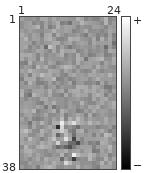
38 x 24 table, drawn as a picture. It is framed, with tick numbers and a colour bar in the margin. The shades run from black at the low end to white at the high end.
No row or column stands out. There are no regular stripes. Neither half mirrors the other. Fine speckle covers the field. In the bottom middle lies a patch that is rougher than the rest. No overall slope runs across the table.
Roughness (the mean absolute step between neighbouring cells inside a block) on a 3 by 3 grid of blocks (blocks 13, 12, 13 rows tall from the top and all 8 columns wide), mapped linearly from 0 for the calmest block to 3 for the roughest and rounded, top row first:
000 | 000 | 030
